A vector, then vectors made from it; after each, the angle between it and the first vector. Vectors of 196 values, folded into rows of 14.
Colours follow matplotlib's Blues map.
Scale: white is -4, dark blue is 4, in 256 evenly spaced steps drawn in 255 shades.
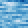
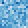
orthogonal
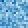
orthogonal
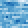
nearly opposite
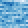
nearly opposite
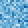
orthogonal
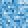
partly opposed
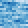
nearly opposite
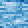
nearly parallel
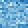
partly aligned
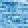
nearly opposite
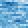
nearly opposite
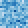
partly opposed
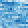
nearly opposite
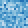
partly aligned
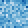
partly aligned
